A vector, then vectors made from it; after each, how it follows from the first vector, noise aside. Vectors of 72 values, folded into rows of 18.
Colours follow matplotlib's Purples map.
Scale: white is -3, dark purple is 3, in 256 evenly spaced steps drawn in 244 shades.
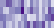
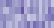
shrunk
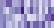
copied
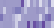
partly zeroed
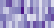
copied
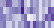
copied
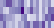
copied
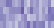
shrunk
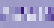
partly zeroed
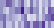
copied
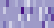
partly zeroed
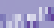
partly zeroed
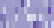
partly zeroed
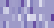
partly zeroed
